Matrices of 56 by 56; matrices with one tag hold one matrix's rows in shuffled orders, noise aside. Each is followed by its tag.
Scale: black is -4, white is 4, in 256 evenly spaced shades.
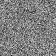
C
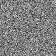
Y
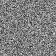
C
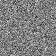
Y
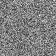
C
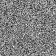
C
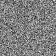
C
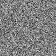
Y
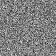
Y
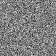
Y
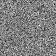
C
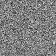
C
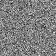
C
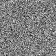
C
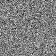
Y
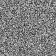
C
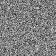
Y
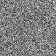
C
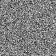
C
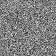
Y
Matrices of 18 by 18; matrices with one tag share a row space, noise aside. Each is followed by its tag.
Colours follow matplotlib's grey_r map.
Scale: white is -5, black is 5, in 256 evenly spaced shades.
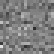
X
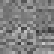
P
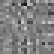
P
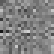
X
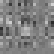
X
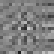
P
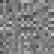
X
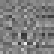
P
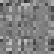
X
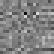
P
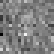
X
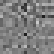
P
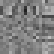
P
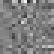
P
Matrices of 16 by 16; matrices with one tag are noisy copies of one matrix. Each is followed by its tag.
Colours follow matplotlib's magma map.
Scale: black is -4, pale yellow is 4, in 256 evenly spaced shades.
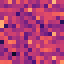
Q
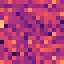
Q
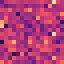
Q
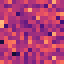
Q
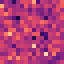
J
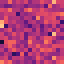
Q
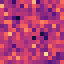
J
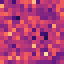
J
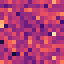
Q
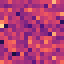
Q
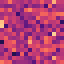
Q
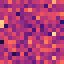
Q
